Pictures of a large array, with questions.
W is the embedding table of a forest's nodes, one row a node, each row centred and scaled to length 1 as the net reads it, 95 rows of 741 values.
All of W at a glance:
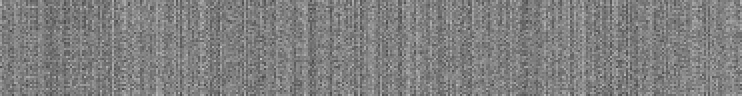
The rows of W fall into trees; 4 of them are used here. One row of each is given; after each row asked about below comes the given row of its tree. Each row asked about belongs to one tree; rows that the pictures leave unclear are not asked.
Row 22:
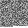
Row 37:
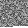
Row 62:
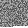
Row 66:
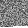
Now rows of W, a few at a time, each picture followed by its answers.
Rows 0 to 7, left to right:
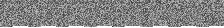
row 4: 22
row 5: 22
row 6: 62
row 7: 62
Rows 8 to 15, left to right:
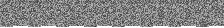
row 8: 22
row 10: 62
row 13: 22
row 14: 22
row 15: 66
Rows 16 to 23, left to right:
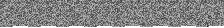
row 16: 22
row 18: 62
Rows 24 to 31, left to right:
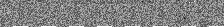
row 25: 66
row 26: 22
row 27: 22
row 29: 22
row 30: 62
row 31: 66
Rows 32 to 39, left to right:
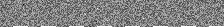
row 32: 37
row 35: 66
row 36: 62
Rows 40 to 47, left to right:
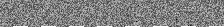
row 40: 62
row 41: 37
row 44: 62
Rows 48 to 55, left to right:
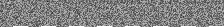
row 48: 37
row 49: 66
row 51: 22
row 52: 22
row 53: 62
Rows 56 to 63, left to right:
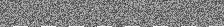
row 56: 66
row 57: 37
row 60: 66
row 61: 37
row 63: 22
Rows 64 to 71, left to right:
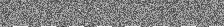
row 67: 66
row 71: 37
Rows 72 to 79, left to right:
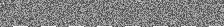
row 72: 37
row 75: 22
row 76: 62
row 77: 62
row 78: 62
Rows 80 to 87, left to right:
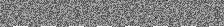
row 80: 37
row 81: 22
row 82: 22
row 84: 37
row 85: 37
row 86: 22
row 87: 22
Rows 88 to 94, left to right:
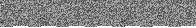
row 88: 37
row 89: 62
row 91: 66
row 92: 62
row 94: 22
